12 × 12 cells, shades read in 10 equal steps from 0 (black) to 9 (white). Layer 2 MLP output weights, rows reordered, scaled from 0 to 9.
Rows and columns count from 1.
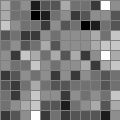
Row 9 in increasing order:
2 3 3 3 3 4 4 4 4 4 4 6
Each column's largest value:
7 5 7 9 6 6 6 6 6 6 9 7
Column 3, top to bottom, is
5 4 4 2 3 7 4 5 4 5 6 5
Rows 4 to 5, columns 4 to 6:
2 5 4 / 4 6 3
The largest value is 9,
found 3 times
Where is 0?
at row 2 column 4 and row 3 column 9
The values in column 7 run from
1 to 6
